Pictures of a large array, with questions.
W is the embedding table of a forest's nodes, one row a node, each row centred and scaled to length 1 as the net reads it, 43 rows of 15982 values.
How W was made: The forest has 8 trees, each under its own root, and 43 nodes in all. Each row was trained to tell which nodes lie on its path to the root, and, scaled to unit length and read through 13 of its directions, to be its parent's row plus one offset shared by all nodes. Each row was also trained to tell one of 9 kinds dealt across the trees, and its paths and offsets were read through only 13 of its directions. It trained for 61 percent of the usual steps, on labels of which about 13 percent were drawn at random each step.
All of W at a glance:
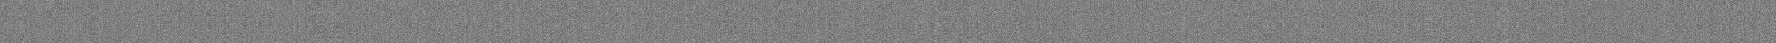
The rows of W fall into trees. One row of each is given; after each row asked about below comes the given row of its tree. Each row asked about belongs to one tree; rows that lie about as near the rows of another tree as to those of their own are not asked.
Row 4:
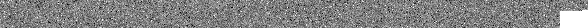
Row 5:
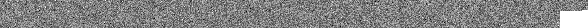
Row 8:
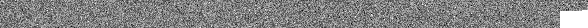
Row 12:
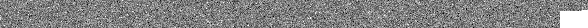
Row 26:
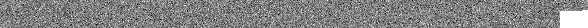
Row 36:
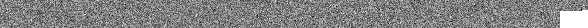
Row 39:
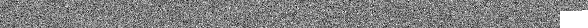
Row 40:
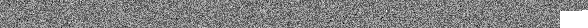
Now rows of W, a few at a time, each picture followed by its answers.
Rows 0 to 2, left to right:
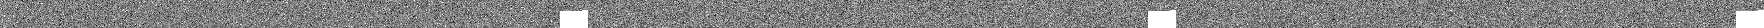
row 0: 26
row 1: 40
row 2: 4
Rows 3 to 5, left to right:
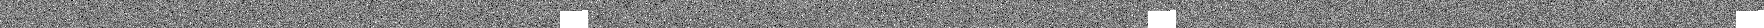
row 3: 40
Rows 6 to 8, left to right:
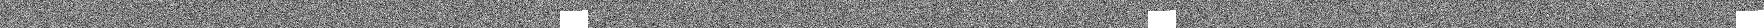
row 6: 36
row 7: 5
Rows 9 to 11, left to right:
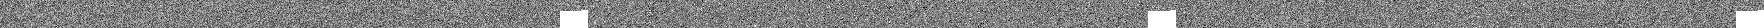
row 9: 8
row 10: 26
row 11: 39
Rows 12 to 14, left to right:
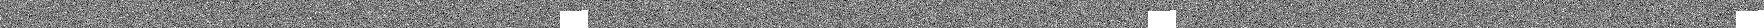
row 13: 36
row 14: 26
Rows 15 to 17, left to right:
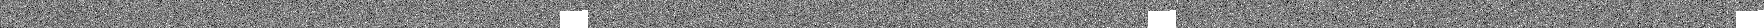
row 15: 26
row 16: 40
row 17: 12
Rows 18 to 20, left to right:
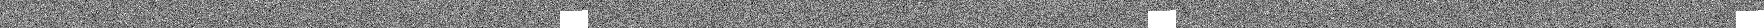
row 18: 5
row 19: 8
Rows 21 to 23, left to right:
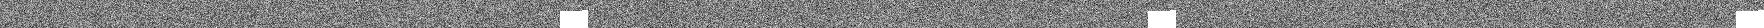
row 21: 5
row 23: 4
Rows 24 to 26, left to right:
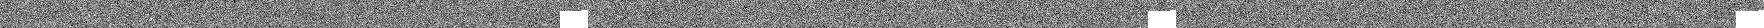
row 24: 12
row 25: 26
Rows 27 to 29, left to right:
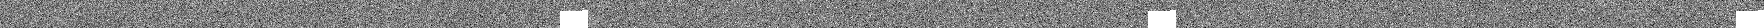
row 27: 4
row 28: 26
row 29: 8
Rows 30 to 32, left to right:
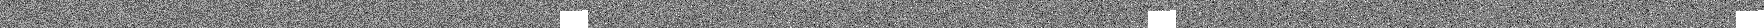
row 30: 40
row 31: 4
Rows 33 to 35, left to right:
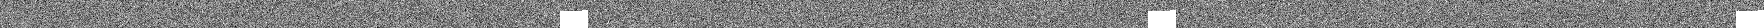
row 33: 40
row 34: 8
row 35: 39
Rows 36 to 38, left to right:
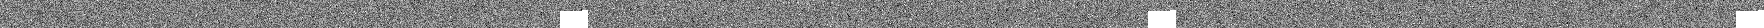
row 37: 4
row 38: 36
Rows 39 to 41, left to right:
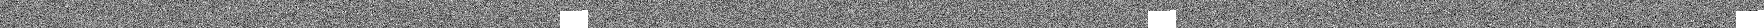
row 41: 12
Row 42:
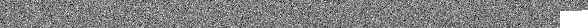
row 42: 8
